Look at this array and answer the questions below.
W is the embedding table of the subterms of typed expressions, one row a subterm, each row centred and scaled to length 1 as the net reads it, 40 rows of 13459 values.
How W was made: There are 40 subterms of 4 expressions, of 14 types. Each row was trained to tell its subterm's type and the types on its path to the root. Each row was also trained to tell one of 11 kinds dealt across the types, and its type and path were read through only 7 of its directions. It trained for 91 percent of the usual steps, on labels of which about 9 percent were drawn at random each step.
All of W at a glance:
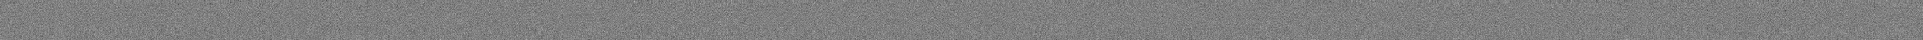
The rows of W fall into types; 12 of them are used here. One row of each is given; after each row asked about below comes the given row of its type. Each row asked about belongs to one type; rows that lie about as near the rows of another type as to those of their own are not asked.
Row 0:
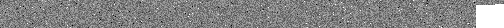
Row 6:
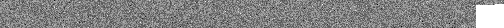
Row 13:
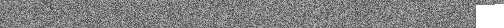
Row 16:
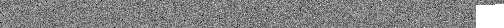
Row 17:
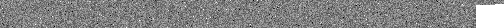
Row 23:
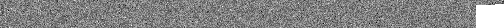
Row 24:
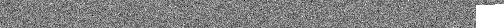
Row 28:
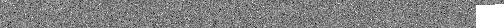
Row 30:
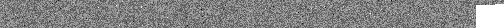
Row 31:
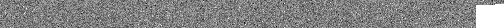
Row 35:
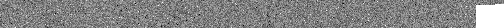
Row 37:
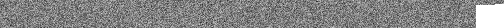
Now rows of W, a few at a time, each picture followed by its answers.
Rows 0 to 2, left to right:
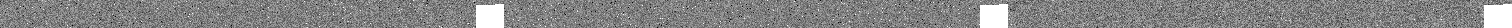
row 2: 16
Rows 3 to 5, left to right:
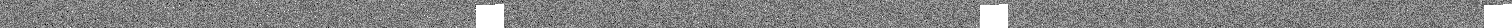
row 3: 31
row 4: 24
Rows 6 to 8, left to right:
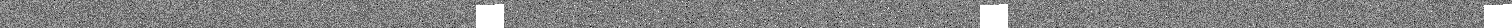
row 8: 37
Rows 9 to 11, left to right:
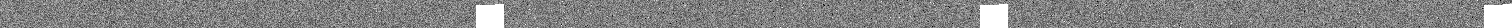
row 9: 28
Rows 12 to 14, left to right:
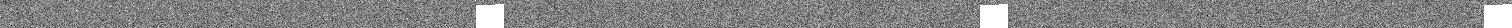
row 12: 0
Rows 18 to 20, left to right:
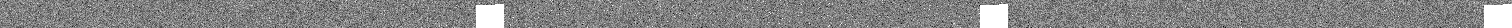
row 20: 37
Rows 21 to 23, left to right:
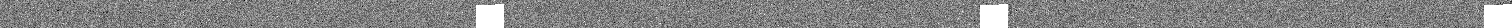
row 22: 6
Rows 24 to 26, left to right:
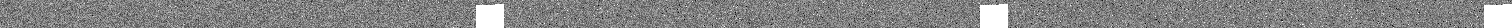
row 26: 6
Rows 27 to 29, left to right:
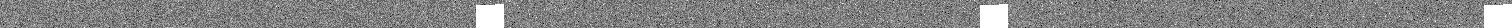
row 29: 28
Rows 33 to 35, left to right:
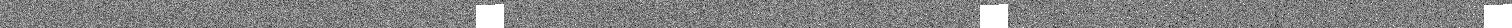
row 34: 6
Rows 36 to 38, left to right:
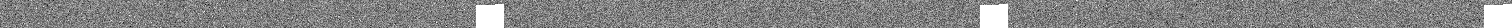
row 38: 24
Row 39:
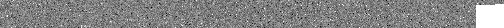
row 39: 35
